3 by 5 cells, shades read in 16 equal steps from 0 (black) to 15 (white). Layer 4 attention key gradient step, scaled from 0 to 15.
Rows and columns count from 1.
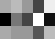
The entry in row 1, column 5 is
14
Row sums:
48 27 44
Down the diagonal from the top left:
10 7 9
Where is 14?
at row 1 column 5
